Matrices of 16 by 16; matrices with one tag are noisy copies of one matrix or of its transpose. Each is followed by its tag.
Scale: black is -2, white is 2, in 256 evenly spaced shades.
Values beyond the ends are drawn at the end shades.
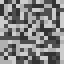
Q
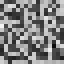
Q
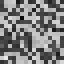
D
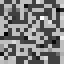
Q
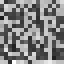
Q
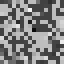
D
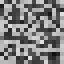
Q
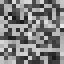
Q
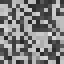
D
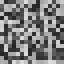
Q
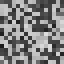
D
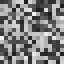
D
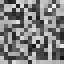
Q
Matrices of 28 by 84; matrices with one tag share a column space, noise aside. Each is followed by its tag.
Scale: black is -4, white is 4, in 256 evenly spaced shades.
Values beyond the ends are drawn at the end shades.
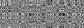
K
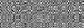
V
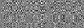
V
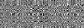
K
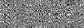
K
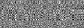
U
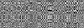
V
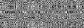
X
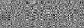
U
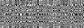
K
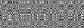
U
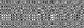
U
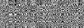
K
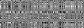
X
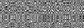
V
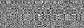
U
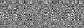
U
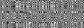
X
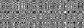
X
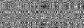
X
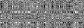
X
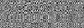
V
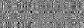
X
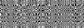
K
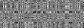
X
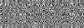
K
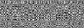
U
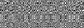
V
